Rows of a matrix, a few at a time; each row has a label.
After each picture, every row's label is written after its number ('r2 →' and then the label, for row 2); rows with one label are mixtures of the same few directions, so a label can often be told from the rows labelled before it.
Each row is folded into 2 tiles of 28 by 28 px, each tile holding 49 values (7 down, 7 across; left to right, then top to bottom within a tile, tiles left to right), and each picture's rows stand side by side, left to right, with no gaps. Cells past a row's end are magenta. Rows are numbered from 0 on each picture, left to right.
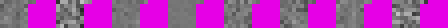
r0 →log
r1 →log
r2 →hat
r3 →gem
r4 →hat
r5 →gem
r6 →log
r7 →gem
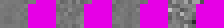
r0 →log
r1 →hat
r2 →log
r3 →hat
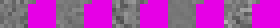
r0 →hat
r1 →gem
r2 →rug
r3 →log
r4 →gem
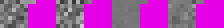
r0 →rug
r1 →hat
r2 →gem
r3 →log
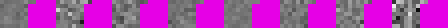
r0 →log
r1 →hat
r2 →rug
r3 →gem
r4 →rug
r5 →hat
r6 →hat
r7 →log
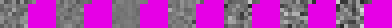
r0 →hat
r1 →rug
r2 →log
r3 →hat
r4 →log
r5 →gem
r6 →log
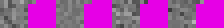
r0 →rug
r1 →hat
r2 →gem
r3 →hat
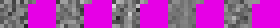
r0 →hat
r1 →log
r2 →log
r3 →log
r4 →rug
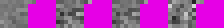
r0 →gem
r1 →gem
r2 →gem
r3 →log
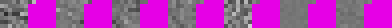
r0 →gem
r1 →hat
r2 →gem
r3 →rug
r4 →hat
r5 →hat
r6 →gem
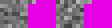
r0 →gem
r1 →rug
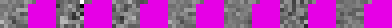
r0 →gem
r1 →log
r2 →rug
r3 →gem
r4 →hat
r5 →hat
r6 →gem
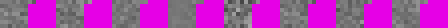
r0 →gem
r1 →gem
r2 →rug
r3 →log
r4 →hat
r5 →gem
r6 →hat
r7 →gem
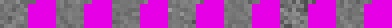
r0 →rug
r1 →rug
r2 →gem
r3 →hat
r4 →log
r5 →gem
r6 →rug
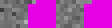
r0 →hat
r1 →rug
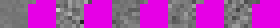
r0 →gem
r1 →hat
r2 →gem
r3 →log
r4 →rug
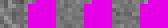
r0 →rug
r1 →rug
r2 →gem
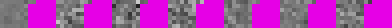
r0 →log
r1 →gem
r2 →log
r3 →gem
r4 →rug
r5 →hat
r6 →gem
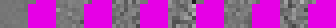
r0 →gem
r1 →hat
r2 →hat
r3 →log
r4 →hat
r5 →rug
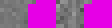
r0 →hat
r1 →log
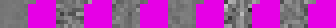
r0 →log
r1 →gem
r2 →log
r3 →rug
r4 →log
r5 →log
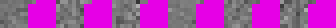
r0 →gem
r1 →log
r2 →log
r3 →hat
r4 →rug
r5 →log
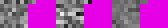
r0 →hat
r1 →gem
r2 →gem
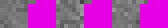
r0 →gem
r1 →log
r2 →hat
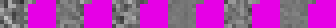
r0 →rug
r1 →log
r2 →rug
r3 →log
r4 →log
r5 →gem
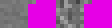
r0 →gem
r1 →rug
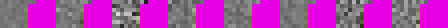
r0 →rug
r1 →hat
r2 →gem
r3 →log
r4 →gem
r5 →rug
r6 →hat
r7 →hat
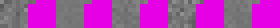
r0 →log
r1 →gem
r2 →gem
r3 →hat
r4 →gem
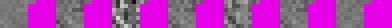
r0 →gem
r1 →gem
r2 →rug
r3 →gem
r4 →rug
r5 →gem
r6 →rug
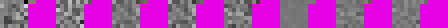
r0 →log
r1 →hat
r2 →log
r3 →log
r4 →gem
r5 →rug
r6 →gem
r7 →hat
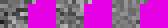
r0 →gem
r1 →gem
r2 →hat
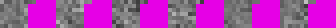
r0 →log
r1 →gem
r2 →gem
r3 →gem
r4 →gem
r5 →log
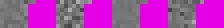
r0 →log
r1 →rug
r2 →log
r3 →hat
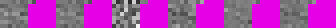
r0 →gem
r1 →gem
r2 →hat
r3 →gem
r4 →hat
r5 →gem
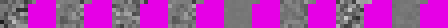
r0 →gem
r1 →log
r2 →gem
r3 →log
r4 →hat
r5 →log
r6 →rug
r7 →log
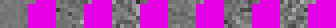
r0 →log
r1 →hat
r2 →log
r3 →gem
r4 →gem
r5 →rug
